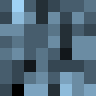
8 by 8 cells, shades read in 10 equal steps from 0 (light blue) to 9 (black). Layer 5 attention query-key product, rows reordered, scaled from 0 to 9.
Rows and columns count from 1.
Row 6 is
5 6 8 4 6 6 6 5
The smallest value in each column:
3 0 2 2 3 1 3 2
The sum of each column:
39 32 37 37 39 42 31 33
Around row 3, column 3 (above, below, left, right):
3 5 3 5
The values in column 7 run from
3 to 6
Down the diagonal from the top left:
5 1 5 5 5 6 3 2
